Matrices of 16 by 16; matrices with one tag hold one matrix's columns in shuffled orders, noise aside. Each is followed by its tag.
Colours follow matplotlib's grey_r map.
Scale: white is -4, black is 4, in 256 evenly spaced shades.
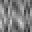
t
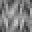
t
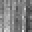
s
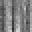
s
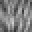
t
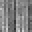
s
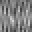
t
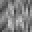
t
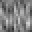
t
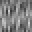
t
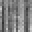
s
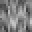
t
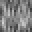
t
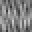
t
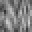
t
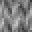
t
